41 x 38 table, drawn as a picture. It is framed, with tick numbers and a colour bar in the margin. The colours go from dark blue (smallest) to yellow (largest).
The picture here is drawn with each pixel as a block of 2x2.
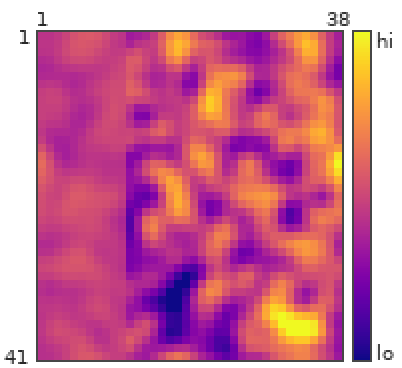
Average level on the scale: 50%. Ninth with the lowest average: bottom middle. Seam: vertical, 30% of the way across, the left part calmer. Mirror symmetry: none. Lone odd cells: none.
